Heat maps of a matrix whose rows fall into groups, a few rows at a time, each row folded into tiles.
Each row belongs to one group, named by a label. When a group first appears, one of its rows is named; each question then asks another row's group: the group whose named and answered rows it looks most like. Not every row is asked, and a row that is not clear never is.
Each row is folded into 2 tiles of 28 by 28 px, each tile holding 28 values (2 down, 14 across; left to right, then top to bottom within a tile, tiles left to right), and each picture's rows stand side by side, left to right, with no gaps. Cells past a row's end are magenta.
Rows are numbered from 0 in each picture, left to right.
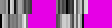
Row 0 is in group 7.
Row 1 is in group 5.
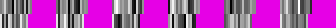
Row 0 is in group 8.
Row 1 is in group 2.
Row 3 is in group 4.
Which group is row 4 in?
5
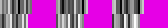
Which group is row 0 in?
2
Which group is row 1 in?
5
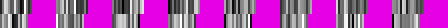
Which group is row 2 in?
5
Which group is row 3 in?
5
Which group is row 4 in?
7
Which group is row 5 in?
7
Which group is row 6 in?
2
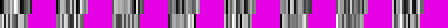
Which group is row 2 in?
4
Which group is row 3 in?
7
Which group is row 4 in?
2
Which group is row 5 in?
7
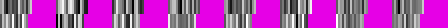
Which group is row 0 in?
5
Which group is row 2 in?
4
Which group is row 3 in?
8
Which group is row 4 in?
5
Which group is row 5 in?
5
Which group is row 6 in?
8
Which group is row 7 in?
5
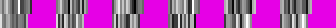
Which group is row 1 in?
8
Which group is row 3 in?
4
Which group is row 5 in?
7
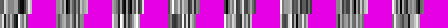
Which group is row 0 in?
4
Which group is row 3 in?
4
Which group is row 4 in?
2
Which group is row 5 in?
2
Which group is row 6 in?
8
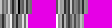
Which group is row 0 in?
2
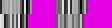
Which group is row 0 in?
4
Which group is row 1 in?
7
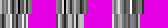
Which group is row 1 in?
7
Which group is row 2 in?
2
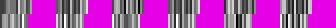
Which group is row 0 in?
5
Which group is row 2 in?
8
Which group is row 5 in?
8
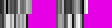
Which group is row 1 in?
7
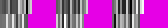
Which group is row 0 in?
5
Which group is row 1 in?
8
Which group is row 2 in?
8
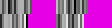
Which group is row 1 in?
2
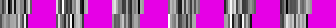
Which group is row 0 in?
7
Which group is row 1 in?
7
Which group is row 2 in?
8
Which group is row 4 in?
4
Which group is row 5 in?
5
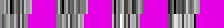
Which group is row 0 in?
8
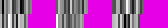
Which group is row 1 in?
8
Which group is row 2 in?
4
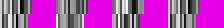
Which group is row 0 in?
2
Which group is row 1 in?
2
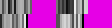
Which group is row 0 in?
7
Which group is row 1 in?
5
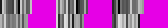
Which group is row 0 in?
8
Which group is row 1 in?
2
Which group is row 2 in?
5
